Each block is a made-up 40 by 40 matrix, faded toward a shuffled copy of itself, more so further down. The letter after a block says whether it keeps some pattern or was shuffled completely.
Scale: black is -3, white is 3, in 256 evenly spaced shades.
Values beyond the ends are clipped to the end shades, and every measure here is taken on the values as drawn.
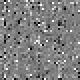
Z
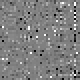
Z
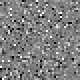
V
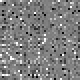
Z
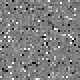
V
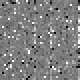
Z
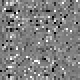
Z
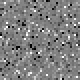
V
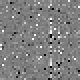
Z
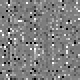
Z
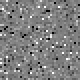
V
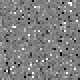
V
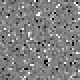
V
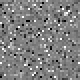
V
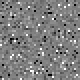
V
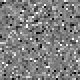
V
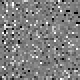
Z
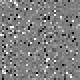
Z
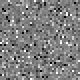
V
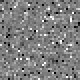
V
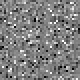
Z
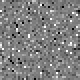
V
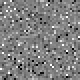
V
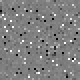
V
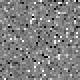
V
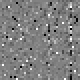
Z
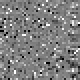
Z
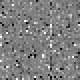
Z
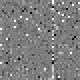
Z
